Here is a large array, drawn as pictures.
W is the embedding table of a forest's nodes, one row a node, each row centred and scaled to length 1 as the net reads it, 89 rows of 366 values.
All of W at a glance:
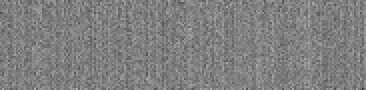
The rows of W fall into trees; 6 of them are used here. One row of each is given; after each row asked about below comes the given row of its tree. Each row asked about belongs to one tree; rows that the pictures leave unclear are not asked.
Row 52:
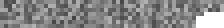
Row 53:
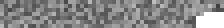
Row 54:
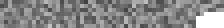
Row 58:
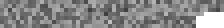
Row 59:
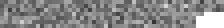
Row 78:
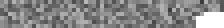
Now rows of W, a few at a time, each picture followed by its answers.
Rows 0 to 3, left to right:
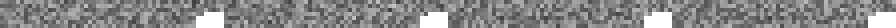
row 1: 52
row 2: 53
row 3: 53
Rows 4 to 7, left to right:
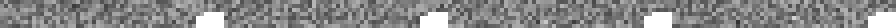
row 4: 54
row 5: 53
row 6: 58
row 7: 59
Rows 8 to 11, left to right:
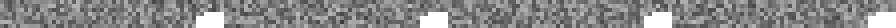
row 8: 52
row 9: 59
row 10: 52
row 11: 59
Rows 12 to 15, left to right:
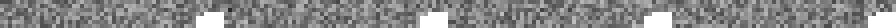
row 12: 52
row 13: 52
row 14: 54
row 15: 52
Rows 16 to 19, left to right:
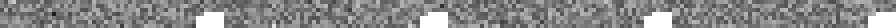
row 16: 59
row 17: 54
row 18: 78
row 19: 54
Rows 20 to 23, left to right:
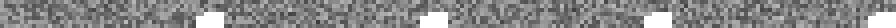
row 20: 78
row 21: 59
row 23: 58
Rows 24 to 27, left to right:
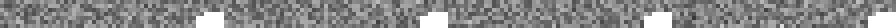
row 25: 78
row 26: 59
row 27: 54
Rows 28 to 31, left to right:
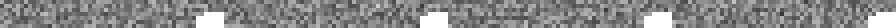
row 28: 58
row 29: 58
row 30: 58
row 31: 52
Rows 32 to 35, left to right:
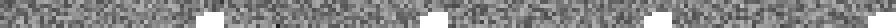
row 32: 52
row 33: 78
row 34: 52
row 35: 58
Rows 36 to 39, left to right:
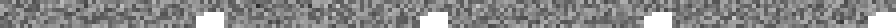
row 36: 53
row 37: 78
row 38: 58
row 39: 53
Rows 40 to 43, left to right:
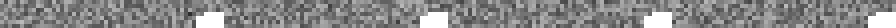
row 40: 59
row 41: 54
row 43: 58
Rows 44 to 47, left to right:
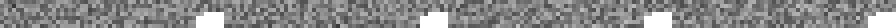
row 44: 58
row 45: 59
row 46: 59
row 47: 52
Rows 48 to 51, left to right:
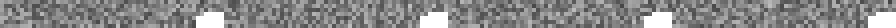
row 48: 78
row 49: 52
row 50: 78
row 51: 58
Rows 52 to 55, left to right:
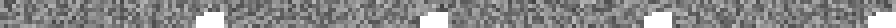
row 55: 52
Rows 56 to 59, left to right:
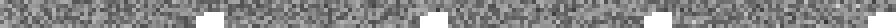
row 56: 58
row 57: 53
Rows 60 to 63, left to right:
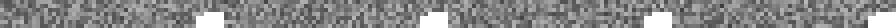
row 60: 52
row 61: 52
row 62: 58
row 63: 59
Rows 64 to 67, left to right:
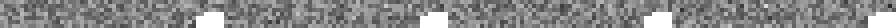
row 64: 78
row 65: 52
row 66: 78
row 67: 53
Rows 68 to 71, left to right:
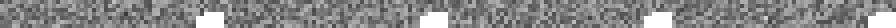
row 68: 53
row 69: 58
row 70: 52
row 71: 53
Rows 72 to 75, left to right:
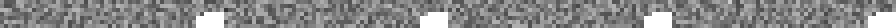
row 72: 52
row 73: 58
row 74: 58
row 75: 52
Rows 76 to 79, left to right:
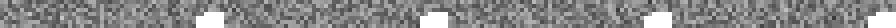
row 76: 78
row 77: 58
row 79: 59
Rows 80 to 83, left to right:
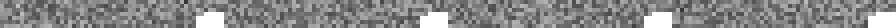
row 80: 78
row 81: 58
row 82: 58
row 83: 59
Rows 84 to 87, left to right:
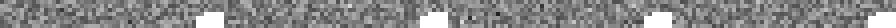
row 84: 53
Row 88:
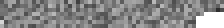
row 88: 53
